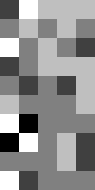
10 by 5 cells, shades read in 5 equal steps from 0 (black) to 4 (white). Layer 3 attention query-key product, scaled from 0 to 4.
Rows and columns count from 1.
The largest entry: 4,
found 5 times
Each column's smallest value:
0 0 2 1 1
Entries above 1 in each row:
4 5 4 4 3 5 4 3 4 4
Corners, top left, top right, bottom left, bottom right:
1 3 4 2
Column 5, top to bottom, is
3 2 1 3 3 3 2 1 1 2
